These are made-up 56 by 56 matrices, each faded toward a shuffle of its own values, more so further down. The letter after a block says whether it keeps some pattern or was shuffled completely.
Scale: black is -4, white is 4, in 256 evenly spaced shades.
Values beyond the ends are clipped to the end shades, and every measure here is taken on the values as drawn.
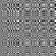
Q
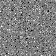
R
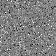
R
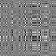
Q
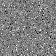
R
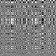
Q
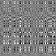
Q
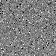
R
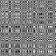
Q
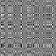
Q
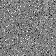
R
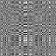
Q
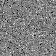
R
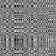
Q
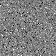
R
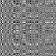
Q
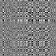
Q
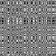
Q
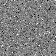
R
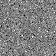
R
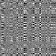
Q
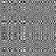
Q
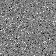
R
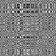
Q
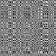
Q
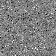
R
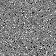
R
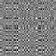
Q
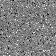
R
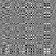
Q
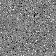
R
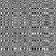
Q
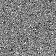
R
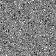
R
